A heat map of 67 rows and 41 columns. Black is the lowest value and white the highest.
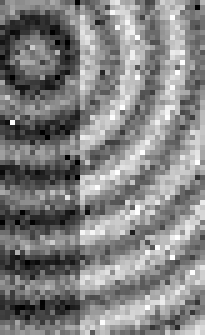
Seam: vertical, 40% of the way across, the right part higher. Rings: centred on the top left. Average level on the scale: 50%.
